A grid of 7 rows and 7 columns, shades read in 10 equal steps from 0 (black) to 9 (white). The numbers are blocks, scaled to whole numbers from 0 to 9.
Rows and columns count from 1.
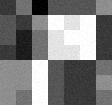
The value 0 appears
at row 1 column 3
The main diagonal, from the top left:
2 2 4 8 2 2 4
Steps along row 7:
down up down down same up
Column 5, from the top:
3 8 9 8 2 2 2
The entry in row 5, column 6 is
2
